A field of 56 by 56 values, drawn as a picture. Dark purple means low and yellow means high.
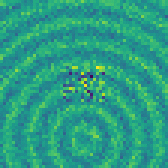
Rings spread out from the bottom middle. In the centre lies a patch that is rougher than the rest. Values change most from cell to cell in the centre. There is no overall slope. No row or column stands out.
